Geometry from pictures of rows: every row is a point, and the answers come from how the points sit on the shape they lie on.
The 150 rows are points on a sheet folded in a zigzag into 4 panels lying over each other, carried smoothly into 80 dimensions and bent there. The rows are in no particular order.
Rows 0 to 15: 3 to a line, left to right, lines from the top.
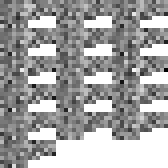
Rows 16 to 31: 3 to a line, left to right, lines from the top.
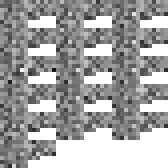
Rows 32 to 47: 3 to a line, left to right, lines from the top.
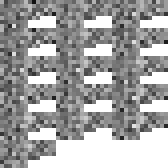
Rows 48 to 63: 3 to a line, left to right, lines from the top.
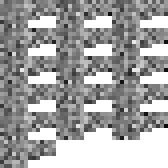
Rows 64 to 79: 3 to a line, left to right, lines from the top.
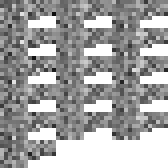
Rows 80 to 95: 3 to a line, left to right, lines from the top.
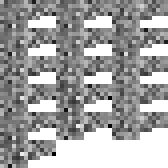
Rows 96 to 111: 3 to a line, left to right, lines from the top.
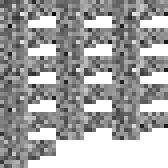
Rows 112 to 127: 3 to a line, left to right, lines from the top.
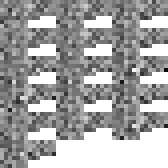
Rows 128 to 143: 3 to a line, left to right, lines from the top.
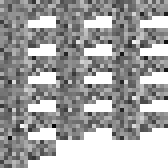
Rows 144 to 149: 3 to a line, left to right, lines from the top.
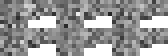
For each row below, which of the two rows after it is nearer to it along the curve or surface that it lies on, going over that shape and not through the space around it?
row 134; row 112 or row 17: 112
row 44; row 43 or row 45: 45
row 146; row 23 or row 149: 149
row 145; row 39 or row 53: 53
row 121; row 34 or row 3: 34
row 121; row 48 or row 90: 90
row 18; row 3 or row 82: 82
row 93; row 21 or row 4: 21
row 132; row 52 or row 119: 52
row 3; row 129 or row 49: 129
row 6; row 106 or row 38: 38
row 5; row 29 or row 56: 29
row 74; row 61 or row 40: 40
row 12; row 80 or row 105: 80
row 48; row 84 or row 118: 118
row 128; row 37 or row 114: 114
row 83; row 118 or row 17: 118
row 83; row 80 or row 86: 80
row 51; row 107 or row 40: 40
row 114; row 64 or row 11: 11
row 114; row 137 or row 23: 23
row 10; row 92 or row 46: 92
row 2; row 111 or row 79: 79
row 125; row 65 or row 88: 65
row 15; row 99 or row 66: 66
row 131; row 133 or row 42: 42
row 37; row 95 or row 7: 95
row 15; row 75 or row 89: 75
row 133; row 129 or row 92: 129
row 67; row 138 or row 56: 56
